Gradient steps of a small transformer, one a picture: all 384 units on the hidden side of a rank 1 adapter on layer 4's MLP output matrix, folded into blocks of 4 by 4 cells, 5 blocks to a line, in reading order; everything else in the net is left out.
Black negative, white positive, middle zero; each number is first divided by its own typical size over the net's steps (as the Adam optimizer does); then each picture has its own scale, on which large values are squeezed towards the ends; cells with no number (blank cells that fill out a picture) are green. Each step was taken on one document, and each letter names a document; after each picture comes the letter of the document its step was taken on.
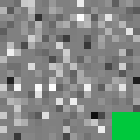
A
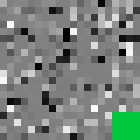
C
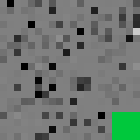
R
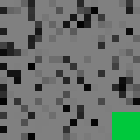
A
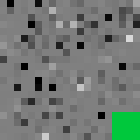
R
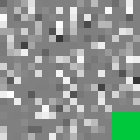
A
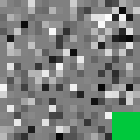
C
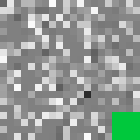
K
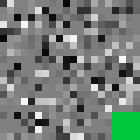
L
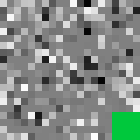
A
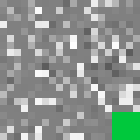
K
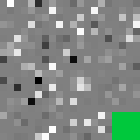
R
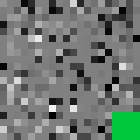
C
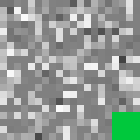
L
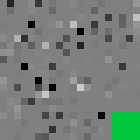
R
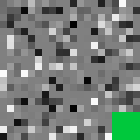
C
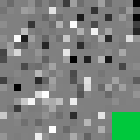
R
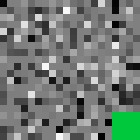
K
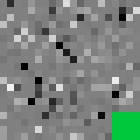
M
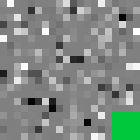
M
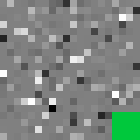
M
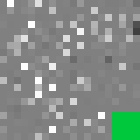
R
